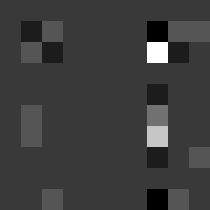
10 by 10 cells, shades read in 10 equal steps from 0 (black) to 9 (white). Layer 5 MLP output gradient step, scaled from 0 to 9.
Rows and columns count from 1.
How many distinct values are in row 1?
1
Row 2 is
2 1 3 2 2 2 2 0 3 3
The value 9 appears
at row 3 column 8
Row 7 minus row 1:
0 1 0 0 0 0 0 5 0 0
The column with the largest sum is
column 8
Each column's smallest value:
2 1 1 2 2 2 2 0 1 2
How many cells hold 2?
81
